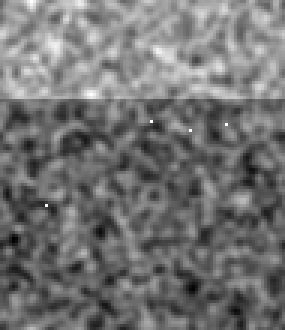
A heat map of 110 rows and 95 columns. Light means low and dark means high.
Seam: horizontal, 30% of the way down, the bottom part higher. Stripes: none. Grain: blotchy. Lone odd cells: 4, each lower than its neighbours.
